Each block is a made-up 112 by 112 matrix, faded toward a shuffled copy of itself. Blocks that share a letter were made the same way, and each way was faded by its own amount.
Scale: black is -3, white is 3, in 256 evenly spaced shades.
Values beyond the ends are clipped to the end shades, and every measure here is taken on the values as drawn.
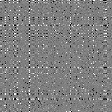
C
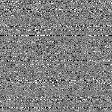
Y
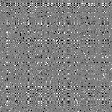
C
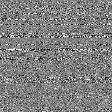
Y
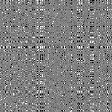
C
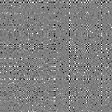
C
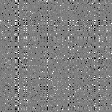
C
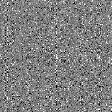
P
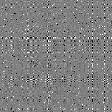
C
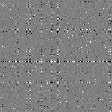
C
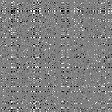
C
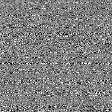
Y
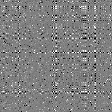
C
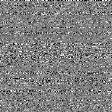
Y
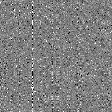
P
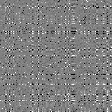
C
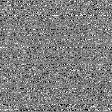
Y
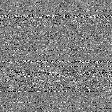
Y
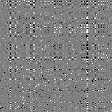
C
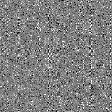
P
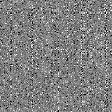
P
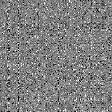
P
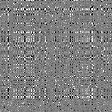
C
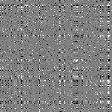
C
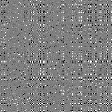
C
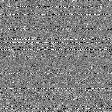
Y
